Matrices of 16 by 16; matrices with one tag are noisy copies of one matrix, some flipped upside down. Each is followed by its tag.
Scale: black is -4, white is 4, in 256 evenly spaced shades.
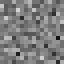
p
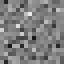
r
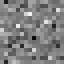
r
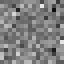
p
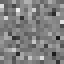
p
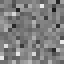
p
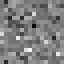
r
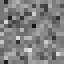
r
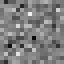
r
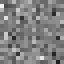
p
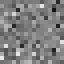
p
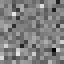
p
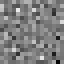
p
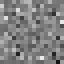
p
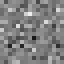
r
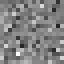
p
